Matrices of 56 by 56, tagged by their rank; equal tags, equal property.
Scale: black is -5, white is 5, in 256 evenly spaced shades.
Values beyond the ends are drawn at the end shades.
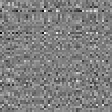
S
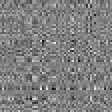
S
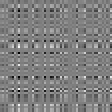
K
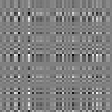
K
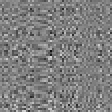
S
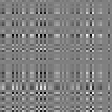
K
